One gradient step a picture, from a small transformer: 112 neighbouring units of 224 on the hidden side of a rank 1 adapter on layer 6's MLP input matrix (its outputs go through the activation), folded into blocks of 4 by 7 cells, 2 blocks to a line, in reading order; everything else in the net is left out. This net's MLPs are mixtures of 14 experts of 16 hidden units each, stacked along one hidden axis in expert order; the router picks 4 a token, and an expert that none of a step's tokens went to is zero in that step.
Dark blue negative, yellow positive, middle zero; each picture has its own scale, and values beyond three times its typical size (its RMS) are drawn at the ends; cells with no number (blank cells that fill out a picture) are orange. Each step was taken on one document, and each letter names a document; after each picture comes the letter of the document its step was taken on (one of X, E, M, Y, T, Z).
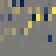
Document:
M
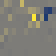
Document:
M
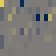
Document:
M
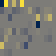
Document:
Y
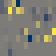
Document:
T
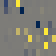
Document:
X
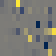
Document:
X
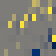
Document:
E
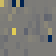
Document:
Y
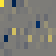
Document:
Y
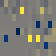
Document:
X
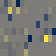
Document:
T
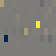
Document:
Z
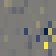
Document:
X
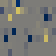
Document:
T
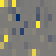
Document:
Z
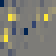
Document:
Z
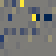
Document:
M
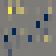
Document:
T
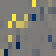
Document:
E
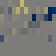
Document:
M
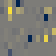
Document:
T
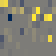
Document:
M
